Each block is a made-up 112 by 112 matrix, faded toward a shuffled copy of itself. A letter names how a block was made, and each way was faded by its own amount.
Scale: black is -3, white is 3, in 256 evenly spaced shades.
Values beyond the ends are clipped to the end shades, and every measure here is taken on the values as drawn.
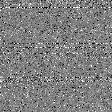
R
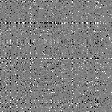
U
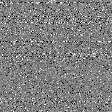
R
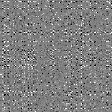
U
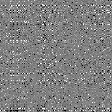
U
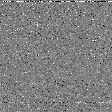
R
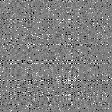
U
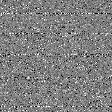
R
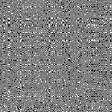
U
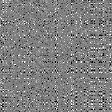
U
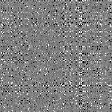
U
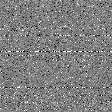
R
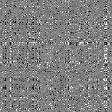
U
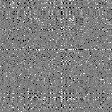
U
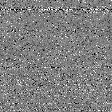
R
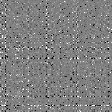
U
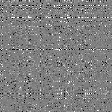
U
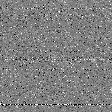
R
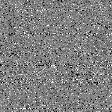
R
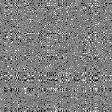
U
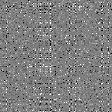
U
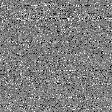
R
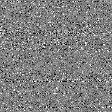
R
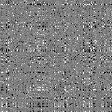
U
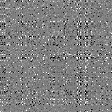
U
